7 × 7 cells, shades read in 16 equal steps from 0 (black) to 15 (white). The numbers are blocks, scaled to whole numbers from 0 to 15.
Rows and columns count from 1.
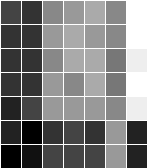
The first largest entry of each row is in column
7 7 7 7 7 6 6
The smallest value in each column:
0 0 3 4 3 7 2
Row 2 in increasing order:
3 3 8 9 9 10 15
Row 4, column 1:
3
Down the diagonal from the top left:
4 3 8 8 9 9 2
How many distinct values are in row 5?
5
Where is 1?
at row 7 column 2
